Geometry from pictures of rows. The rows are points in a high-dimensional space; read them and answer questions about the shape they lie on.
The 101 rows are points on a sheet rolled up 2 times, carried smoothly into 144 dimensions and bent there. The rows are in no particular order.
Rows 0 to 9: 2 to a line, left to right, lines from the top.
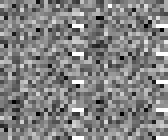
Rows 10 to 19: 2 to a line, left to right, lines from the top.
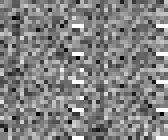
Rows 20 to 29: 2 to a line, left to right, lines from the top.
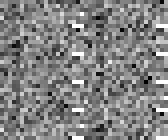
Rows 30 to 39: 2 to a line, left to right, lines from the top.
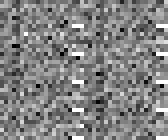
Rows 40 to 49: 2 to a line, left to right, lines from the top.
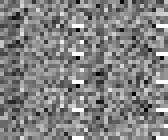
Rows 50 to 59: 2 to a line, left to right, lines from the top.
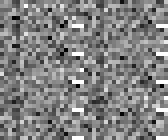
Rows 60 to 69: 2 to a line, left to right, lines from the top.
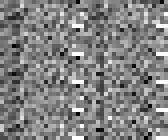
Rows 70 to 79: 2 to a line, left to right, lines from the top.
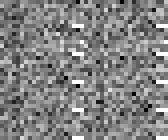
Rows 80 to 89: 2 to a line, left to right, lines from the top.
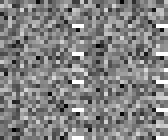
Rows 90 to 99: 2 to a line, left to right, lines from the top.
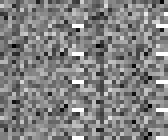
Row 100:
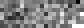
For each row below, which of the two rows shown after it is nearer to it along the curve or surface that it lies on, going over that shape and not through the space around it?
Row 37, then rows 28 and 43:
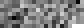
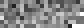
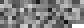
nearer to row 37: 28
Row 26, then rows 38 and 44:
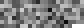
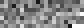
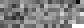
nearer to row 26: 38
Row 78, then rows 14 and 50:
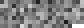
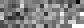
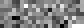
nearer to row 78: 14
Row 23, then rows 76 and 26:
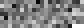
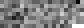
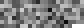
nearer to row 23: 26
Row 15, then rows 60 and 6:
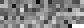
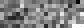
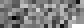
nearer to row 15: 60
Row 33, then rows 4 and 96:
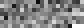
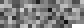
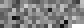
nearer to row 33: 4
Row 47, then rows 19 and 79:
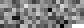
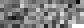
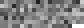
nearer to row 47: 19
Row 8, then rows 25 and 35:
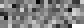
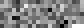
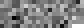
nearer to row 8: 25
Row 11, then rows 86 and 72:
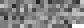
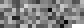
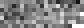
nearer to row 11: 72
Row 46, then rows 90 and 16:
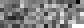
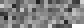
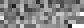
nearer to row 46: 16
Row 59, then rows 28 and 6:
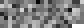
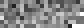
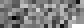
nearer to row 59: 28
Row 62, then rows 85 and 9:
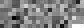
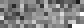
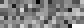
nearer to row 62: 85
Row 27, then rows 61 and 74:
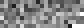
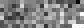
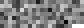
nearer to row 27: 61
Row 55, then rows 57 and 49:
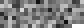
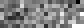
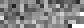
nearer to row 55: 49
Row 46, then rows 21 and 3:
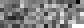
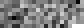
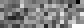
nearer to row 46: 3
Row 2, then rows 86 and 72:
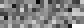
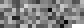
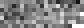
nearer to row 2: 72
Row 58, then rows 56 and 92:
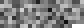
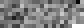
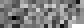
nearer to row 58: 92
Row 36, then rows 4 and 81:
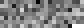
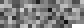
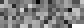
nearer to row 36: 81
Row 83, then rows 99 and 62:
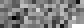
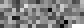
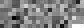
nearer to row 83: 62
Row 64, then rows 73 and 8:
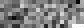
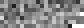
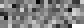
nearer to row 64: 73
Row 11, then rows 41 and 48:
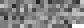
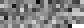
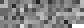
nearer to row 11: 48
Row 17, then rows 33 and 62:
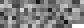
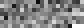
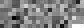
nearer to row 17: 33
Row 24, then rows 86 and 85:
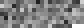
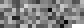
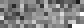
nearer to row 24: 85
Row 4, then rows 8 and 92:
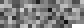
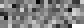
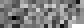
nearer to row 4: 8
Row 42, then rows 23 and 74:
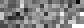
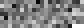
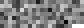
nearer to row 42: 23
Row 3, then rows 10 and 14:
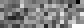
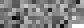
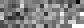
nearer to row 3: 14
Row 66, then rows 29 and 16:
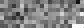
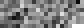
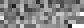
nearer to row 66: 29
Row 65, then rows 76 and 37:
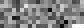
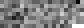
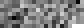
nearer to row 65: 37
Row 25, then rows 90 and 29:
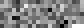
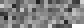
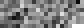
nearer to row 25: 29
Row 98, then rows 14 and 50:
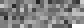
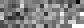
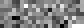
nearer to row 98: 14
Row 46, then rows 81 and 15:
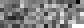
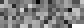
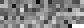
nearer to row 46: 15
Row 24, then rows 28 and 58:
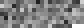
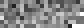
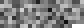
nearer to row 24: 28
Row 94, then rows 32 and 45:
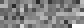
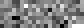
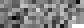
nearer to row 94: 45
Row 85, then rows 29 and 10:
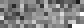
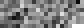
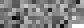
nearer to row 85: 29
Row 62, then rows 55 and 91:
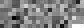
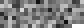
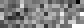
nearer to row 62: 91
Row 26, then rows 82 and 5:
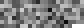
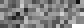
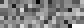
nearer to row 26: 5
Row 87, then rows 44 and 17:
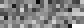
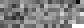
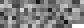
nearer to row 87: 17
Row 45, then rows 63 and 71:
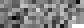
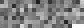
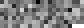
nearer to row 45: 63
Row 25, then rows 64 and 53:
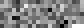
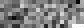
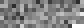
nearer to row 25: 64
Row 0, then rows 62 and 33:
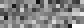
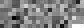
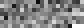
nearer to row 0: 33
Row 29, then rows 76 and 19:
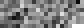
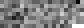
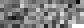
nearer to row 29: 19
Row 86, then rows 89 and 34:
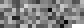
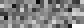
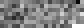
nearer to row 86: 89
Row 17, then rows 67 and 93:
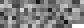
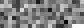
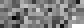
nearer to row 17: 67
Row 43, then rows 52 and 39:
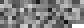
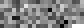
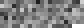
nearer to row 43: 52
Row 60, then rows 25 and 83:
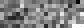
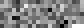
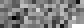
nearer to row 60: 83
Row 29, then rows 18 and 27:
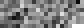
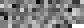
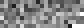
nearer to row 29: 27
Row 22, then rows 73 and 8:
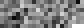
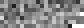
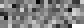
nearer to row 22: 73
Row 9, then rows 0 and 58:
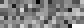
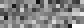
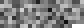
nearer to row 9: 0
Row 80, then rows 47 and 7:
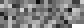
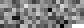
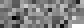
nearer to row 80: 47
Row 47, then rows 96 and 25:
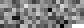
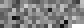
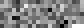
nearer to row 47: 25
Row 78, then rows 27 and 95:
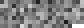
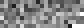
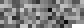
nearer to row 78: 27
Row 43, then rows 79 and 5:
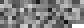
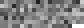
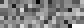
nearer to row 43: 5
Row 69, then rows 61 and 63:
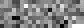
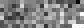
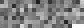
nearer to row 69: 61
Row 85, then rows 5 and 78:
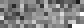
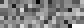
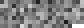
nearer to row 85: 5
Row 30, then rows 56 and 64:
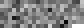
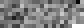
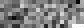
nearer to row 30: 64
